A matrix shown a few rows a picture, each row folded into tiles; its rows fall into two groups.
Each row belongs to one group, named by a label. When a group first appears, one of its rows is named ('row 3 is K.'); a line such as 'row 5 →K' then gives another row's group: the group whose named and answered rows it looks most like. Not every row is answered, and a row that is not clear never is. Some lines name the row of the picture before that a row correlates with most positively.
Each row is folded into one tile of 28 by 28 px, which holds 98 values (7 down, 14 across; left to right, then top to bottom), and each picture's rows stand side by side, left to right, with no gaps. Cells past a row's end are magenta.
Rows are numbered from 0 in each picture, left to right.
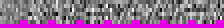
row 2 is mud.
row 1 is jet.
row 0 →mud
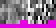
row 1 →mud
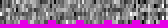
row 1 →mud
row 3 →jet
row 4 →mud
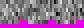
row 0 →jet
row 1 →mud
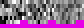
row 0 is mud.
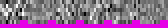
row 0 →jet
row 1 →mud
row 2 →jet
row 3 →jet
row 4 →mud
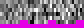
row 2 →jet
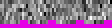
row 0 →jet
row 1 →jet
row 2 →mud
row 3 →mud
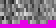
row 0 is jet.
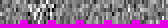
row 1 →jet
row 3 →jet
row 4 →mud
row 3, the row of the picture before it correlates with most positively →0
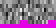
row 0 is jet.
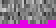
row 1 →jet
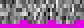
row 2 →mud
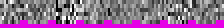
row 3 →jet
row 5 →mud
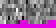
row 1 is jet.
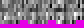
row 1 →mud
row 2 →mud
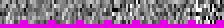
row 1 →mud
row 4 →mud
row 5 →jet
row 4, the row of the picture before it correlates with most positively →0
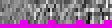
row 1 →jet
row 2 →jet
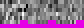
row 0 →jet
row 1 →mud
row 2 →mud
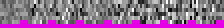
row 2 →jet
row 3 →jet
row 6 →mud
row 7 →mud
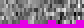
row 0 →jet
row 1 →mud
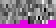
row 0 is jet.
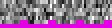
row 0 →jet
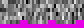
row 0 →mud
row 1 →jet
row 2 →jet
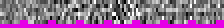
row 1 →mud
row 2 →jet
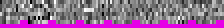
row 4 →jet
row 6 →mud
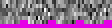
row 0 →jet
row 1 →mud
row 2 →mud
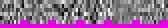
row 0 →mud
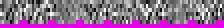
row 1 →jet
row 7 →jet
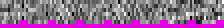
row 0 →mud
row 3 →jet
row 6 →mud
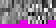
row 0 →mud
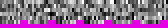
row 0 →mud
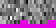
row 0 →mud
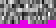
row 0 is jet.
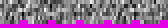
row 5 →mud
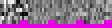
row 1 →mud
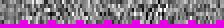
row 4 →jet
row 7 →mud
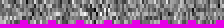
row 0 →mud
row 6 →jet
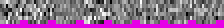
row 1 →jet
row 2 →mud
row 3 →mud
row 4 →jet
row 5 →mud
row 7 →jet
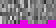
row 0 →mud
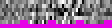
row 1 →mud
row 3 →jet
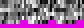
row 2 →mud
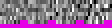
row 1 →mud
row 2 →mud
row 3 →jet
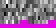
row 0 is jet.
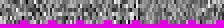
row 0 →mud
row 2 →mud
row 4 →mud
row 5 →jet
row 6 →jet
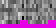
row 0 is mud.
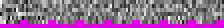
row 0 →mud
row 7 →mud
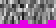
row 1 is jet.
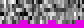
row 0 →jet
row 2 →mud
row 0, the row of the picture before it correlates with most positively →0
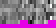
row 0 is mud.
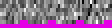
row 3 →jet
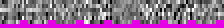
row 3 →mud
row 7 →jet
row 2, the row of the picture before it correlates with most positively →1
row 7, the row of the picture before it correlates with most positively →1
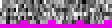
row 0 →mud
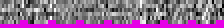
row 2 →jet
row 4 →mud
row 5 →mud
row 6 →jet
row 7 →jet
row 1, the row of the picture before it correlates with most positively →3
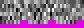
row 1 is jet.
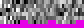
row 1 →jet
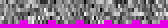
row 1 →mud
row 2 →jet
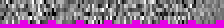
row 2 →mud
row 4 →jet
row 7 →jet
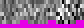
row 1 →jet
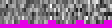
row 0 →jet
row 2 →jet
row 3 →jet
